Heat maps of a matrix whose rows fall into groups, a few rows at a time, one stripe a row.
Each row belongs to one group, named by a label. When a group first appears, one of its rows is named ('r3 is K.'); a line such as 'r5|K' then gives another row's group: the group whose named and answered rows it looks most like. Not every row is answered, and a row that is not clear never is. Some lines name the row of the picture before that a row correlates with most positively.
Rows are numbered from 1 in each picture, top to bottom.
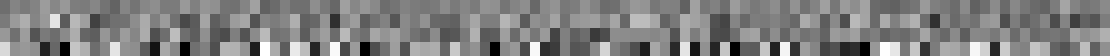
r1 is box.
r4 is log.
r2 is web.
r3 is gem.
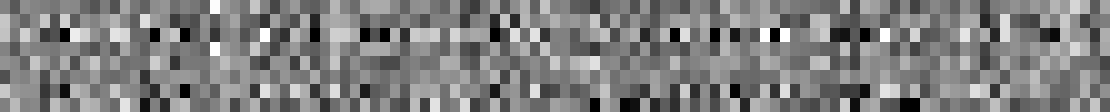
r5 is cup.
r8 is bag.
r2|cup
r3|log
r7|log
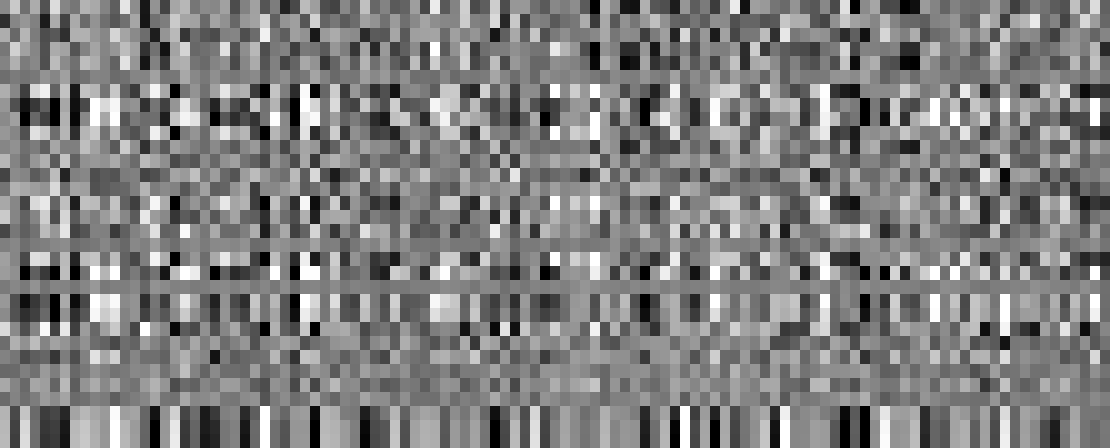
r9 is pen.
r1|bag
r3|log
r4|bag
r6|box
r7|cup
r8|pen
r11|bag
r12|cup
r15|cup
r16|cup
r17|box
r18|box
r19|cup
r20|pen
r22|pen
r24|cup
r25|web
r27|box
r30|log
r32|log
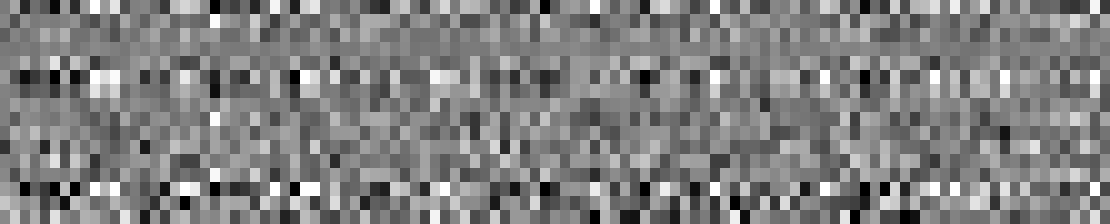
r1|pen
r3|box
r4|box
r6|pen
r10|web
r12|web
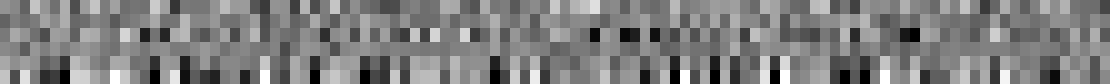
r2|box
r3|bag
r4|bag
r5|log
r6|log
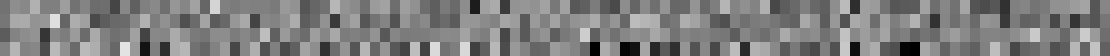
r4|bag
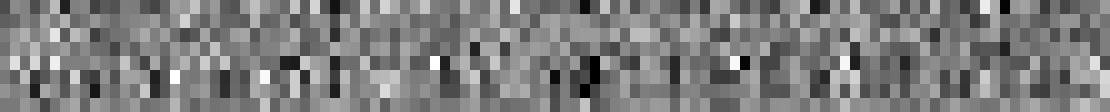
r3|web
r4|web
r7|gem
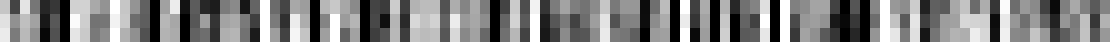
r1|log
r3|log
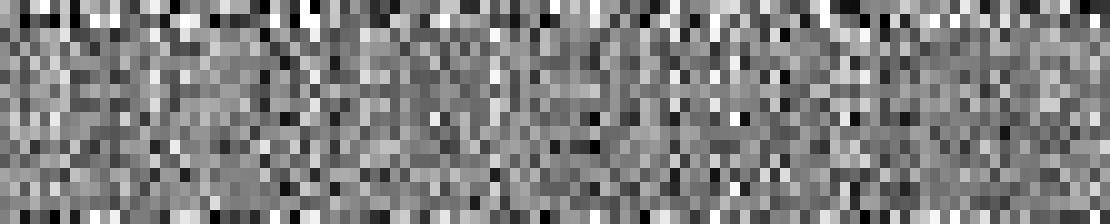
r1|cup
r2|pen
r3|box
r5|bag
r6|box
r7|cup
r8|box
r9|bag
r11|gem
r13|log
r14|bag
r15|web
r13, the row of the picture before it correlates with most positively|2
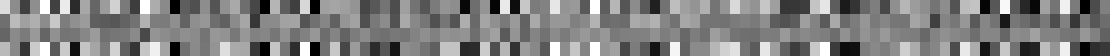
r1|cup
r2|web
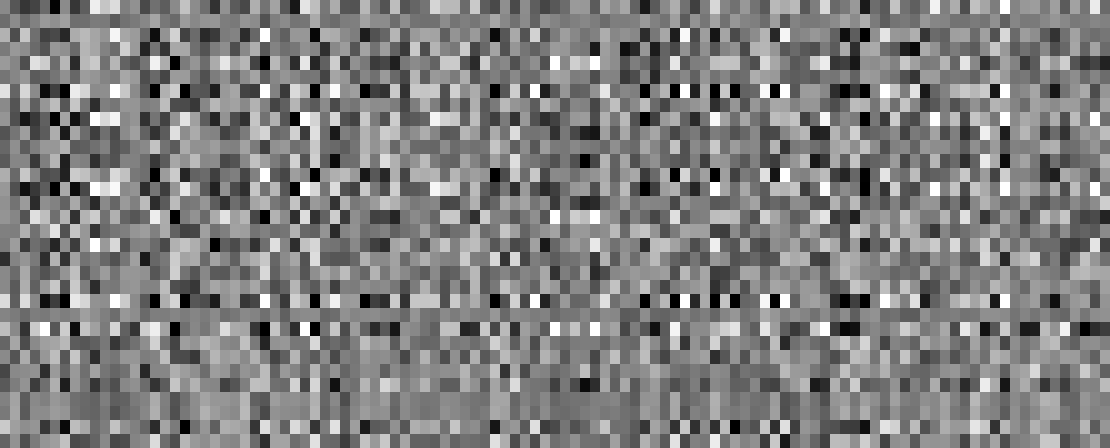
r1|pen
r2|box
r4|bag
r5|cup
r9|pen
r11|box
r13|log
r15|gem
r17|web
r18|pen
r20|gem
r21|web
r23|bag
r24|cup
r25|box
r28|gem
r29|box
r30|box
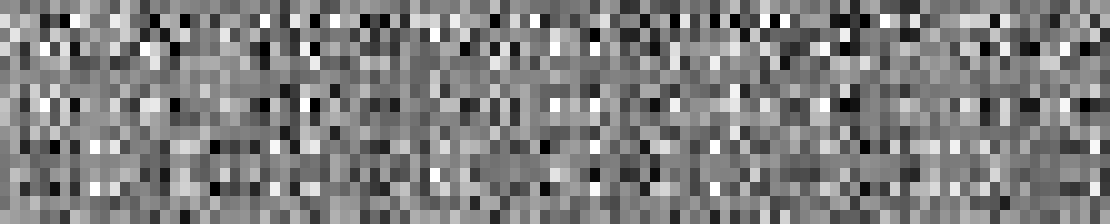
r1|bag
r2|log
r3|bag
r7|bag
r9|cup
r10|bag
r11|pen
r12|bag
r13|bag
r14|pen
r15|web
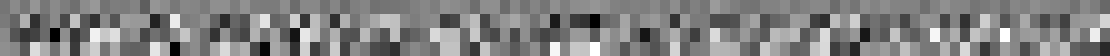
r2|gem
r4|cup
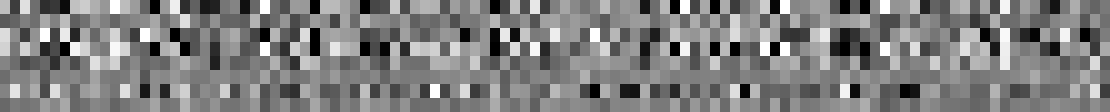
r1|log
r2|box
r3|cup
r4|log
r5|pen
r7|bag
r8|box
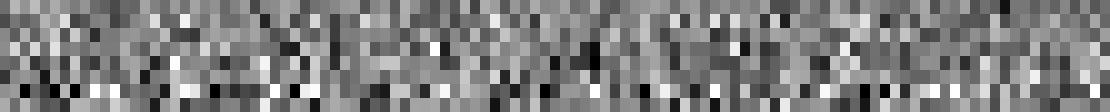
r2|box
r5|gem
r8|log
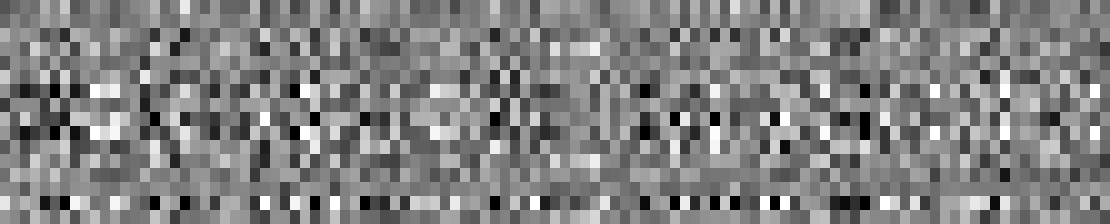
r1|box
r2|box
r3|log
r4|cup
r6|cup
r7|pen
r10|pen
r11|box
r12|cup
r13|web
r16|cup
